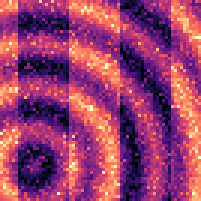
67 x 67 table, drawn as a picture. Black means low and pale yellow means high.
Slope: none. Rings: centred on the bottom left. Stripes: upright, repeating 2 times.
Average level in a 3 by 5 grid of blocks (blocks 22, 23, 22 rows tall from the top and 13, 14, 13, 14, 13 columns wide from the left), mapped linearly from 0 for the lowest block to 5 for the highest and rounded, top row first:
2 2 5 0 4 | 2 1 5 0 4 | 2 2 5 0 3
